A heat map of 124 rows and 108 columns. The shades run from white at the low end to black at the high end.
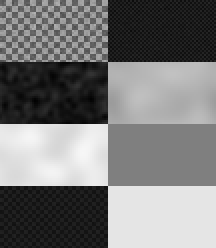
The table splits into 4 rows of 2 panels. Panel 1,1: middling, checkered, strong in contrast. Panel 1,2: very high, checkered, faint in contrast. Panel 2,1: very high, blotchy, faint in contrast. Panel 2,2: low, smooth, faint in contrast. Panel 3,1: very low, smooth, faint in contrast. Panel 3,2: middling, flat. Panel 4,1: very high, checkered, faint in contrast. Panel 4,2: very low, flat.
